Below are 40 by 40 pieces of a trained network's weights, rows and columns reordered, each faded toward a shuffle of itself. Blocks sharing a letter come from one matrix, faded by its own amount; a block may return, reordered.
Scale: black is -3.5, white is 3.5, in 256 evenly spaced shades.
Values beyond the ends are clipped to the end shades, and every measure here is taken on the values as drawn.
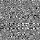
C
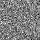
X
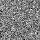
X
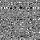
C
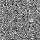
X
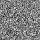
X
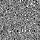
X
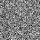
X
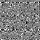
C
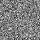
X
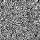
X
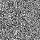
X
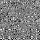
C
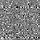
C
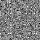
X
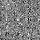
X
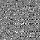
C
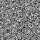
X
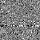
C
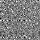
C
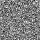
X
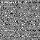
C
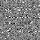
C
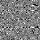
C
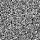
X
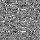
C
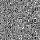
X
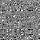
C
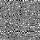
C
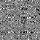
C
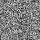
X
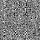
X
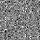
X
